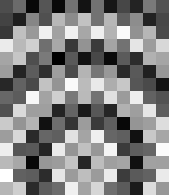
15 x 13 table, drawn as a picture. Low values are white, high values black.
Rings spread out from the bottom middle. No row or column stands out. Overall the values sit about 50% of the way up the scale. The ninth with the highest average is the top middle.
